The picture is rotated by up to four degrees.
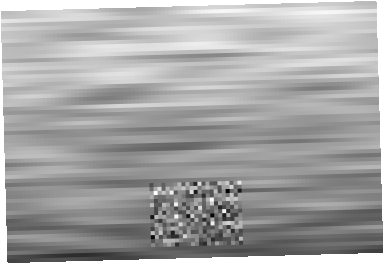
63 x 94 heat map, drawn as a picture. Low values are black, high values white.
On average the colour sits 60% of the way up the scale. The field climbs toward the top. In the bottom middle lies a patch that is rougher than the rest. Values change most from cell to cell in the bottom middle. The grain runs across in streaks.
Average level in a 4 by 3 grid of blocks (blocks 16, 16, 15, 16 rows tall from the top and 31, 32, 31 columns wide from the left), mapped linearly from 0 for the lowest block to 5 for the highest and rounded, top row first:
455 | 333 | 222 | 000
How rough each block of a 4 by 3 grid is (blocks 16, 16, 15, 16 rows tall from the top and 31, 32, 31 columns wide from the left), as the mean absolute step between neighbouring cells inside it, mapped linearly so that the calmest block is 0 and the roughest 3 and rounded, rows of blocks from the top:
000 / 000 / 010 / 030
